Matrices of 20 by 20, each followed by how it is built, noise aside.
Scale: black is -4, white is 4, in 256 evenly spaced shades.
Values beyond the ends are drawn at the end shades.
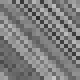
Toeplitz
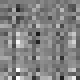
low rank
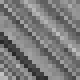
Toeplitz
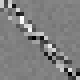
banded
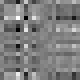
low rank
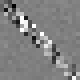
banded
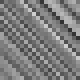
Toeplitz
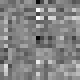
low rank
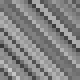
Toeplitz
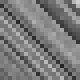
Toeplitz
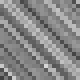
Toeplitz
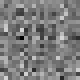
low rank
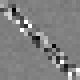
banded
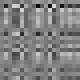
low rank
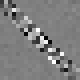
banded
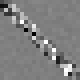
banded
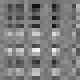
low rank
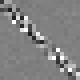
banded
